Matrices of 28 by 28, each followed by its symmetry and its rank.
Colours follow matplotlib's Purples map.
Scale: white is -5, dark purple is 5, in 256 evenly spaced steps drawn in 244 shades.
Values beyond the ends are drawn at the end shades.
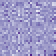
neither, rank five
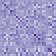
symmetric, rank five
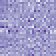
neither, rank five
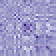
symmetric, rank three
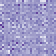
neither, rank five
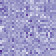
neither, rank five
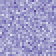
antisymmetric, full rank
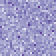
antisymmetric, full rank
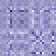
symmetric, rank three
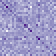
symmetric, rank five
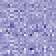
neither, rank five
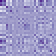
symmetric, rank three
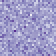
antisymmetric, full rank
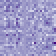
neither, rank five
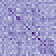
symmetric, rank five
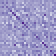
symmetric, rank five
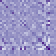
symmetric, rank five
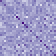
symmetric, rank five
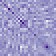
symmetric, rank five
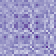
symmetric, rank three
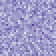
antisymmetric, full rank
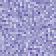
antisymmetric, full rank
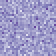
antisymmetric, full rank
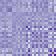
symmetric, rank three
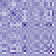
symmetric, rank three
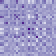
symmetric, rank three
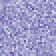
antisymmetric, full rank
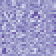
neither, rank five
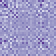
symmetric, rank three
